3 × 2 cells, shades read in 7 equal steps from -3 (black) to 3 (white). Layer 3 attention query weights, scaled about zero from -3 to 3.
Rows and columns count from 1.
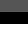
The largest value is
3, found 2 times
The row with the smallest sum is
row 2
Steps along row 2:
same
